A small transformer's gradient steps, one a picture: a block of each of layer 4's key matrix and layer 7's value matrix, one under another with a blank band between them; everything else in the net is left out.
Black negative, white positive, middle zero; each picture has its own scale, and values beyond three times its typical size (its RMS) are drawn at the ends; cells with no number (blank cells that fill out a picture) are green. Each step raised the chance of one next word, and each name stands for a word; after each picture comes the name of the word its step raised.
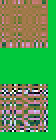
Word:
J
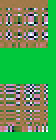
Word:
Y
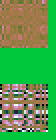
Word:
J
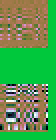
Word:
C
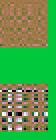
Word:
C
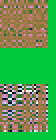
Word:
Y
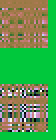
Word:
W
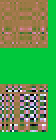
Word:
W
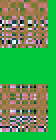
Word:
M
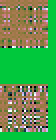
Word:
M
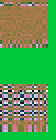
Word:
Y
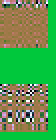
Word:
C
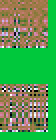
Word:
W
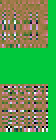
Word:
M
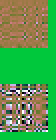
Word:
J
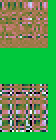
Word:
J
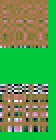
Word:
C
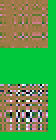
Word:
C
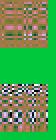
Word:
C
